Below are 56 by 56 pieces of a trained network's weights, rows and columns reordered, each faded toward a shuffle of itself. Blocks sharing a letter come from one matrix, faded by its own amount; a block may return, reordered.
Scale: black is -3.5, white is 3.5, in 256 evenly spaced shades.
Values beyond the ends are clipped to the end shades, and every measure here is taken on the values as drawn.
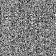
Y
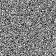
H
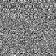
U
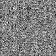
Y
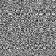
U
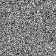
H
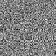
U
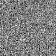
Y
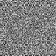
U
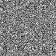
Y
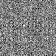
Y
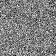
H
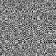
U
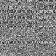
U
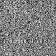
Y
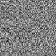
U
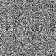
Y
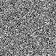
H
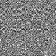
U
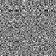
U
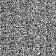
Y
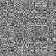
U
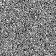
H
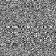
U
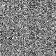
Y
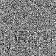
Y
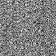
Y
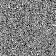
Y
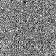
Y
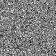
H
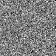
H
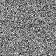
H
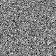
Y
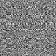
U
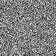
H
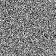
H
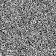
H
